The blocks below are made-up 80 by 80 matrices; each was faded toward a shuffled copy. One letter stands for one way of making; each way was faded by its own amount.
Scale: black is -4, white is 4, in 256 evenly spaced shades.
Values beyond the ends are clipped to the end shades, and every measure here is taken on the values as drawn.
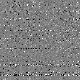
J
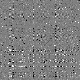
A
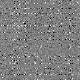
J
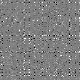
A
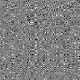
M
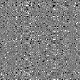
M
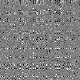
A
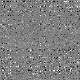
J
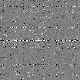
J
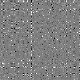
A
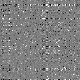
A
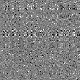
M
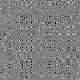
A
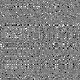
M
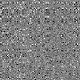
M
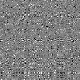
M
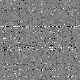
J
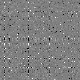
A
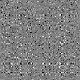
M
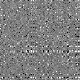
M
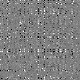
A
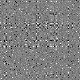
A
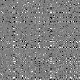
A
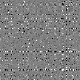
A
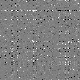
A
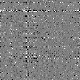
A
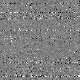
J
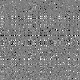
A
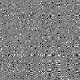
M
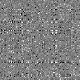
M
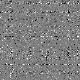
J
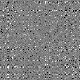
A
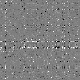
A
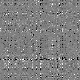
A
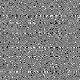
M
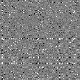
M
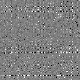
A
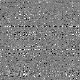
J
